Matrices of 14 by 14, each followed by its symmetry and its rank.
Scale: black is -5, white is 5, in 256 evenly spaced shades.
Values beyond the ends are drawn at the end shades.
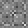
symmetric, rank three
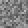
neither, full rank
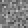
neither, full rank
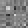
symmetric, rank two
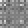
symmetric, rank two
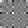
symmetric, rank two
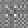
symmetric, rank three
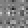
antisymmetric, rank two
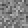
neither, full rank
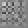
symmetric, rank two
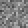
neither, full rank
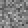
neither, full rank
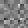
antisymmetric, rank two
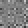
antisymmetric, rank two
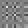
symmetric, rank two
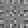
antisymmetric, rank two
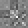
symmetric, rank three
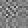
antisymmetric, rank two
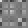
symmetric, rank two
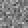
neither, full rank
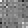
symmetric, rank three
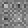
symmetric, rank three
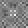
symmetric, rank three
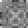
symmetric, rank two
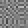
antisymmetric, rank two
